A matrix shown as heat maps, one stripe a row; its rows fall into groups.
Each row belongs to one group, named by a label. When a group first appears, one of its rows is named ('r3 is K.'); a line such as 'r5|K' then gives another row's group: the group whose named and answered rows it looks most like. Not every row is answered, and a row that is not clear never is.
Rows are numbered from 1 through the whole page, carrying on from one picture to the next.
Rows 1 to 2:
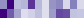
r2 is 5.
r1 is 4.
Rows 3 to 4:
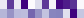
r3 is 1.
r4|4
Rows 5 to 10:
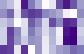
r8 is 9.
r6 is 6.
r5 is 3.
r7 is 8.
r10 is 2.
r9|9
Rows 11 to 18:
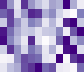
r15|5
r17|3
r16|9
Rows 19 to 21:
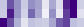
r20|9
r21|5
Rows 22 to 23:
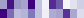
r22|4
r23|5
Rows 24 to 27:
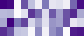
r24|2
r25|8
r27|2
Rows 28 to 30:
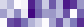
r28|8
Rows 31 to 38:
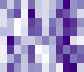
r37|3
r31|5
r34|8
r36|3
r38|9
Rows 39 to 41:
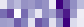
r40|1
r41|1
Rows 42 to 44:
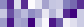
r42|2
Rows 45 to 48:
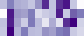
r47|9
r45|1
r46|3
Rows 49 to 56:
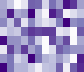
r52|6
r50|4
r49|8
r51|5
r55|6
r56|2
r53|5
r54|3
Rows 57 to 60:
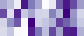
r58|5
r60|8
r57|3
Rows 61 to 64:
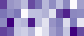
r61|6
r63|4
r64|2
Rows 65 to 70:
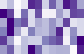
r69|2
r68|4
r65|8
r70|6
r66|2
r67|1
